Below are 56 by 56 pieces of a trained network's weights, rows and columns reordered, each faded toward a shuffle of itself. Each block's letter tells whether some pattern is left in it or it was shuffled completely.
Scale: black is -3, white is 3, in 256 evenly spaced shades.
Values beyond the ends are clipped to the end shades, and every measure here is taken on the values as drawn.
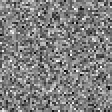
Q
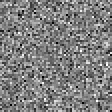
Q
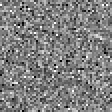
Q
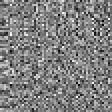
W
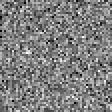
Q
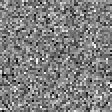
Q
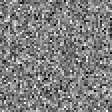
Q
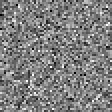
Q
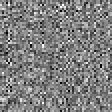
W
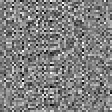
W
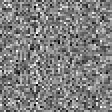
W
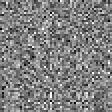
W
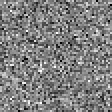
Q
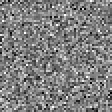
Q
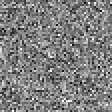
Q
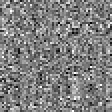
W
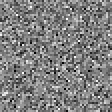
Q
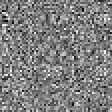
W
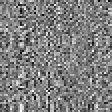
W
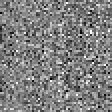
W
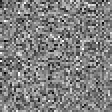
W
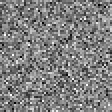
Q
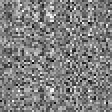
W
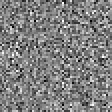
W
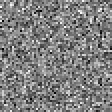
Q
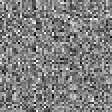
W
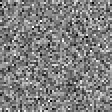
Q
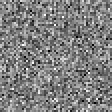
Q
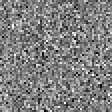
Q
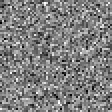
Q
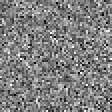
Q
